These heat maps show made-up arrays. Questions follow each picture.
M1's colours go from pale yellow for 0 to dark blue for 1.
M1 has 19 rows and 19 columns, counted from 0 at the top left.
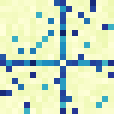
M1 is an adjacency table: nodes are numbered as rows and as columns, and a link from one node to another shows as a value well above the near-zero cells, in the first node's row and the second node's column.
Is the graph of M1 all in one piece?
yes
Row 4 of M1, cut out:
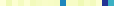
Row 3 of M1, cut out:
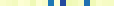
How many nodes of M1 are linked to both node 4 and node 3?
1
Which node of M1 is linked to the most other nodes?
node 10
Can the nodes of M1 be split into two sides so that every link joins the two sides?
no
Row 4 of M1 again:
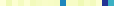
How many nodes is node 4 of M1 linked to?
3
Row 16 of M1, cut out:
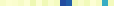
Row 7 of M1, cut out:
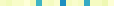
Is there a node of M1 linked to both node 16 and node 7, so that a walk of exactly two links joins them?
yes
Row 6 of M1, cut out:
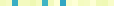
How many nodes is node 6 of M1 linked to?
3
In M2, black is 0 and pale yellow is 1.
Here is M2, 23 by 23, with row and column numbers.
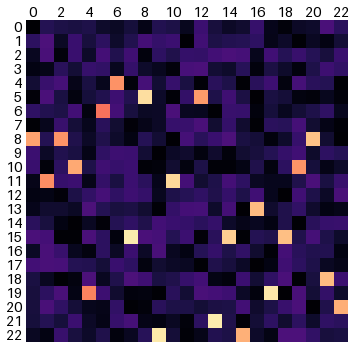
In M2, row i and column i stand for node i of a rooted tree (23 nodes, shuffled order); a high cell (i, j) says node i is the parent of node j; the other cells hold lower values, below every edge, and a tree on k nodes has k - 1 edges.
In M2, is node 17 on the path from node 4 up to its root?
no
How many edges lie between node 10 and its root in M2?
1
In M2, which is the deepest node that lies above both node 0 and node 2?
8
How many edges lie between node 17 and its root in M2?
3
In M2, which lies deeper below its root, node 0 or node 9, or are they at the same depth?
node 9
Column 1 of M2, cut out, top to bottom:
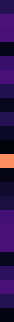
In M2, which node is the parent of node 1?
11
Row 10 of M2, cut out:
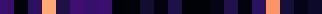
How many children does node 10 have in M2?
2
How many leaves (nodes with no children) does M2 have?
10
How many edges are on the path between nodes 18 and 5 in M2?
5
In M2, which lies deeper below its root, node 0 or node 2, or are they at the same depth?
the same depth
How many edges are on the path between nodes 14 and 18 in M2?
2
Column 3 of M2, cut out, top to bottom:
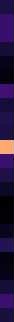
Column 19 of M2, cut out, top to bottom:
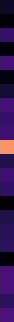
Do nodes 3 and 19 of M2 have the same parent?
yes
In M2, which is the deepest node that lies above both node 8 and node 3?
10
